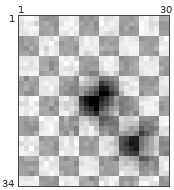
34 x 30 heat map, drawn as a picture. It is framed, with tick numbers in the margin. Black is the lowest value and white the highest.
On average the colour sits 70% of the way up the scale. The centre is the ninth with the lowest average. Two dips sink into the field.
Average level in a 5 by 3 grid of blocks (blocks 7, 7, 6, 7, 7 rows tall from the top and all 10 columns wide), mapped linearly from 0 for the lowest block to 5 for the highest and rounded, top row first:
555
545
504
542
554
